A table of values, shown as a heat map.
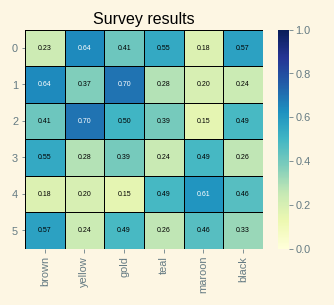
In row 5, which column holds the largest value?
brown
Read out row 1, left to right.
0.64 0.37 0.70 0.28 0.20 0.24
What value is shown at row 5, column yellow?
0.24
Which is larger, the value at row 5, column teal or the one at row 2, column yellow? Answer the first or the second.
the second
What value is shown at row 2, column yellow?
0.70
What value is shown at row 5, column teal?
0.26
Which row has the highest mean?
2
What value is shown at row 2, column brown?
0.41
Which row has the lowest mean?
4
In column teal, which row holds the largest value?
0
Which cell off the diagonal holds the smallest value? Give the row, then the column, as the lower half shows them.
4, gold
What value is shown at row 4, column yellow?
0.20
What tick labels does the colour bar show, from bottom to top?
0.0, 0.2, 0.4, 0.6, 0.8, 1.0
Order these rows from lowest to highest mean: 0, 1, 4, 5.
4, 5, 1, 0
